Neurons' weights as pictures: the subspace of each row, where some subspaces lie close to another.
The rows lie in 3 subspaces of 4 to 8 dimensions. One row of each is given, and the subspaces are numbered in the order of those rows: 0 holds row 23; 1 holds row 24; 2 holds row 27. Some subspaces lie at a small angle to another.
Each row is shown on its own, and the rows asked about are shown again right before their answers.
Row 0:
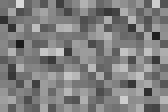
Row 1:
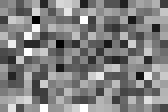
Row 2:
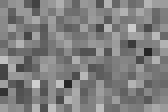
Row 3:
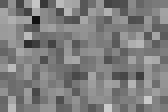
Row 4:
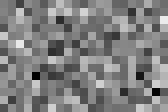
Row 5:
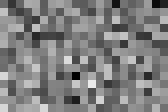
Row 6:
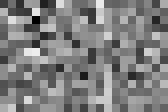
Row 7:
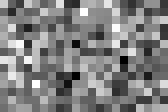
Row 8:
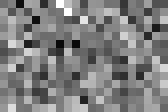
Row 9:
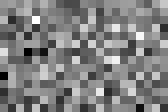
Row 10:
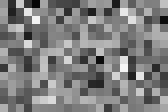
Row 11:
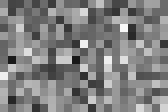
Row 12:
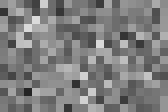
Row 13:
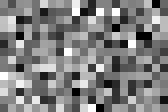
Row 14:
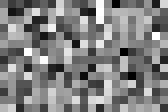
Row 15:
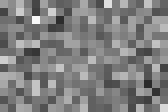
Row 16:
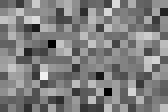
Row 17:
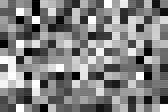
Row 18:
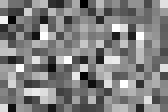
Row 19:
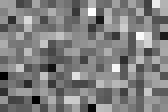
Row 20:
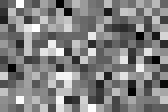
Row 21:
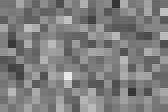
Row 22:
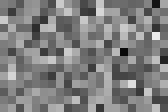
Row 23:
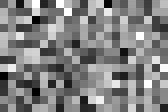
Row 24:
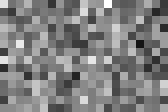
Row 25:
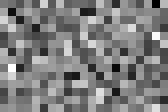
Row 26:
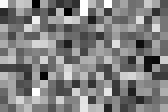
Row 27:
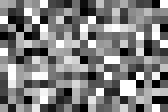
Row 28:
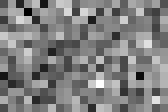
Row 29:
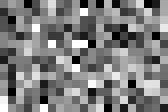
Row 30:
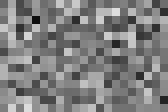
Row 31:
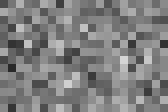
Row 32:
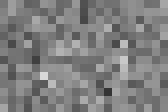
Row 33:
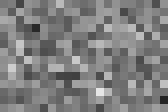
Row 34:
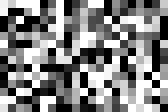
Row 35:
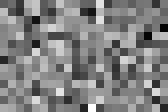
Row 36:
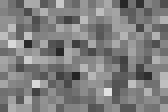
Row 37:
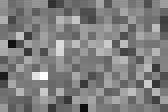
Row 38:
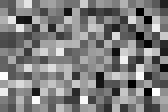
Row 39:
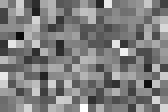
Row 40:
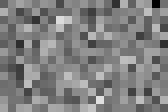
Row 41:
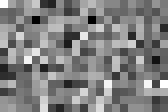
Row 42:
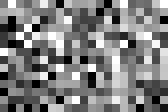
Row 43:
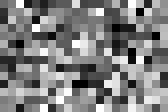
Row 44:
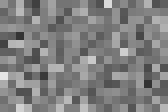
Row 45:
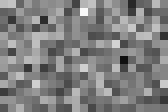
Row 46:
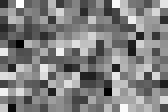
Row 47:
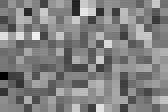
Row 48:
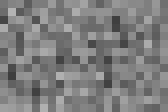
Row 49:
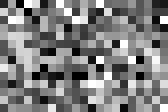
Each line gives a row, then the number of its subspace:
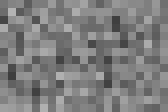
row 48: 2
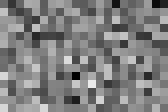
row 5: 1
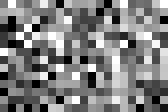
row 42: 1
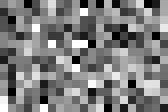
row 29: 1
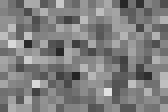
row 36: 1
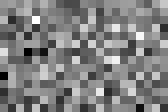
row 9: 2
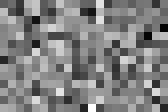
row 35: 0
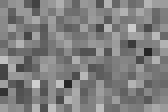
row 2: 2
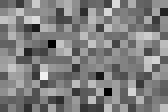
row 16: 1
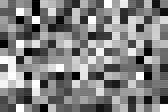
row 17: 0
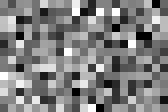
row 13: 2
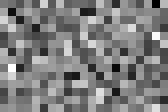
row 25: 2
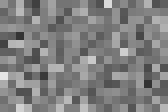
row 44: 0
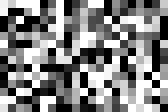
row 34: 1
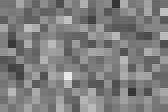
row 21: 1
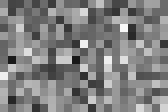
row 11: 2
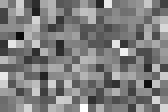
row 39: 0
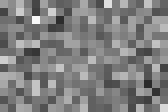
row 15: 0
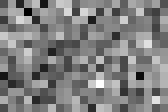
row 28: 2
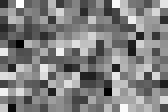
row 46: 1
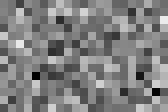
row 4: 2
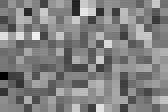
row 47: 2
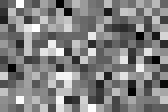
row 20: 0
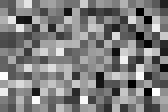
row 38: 2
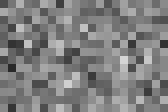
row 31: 1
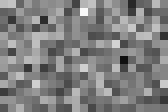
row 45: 1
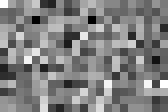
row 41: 1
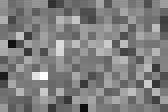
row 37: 0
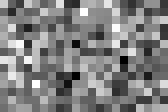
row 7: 1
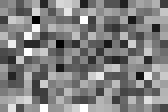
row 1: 0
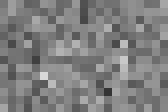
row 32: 1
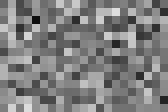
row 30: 2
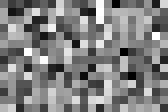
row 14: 2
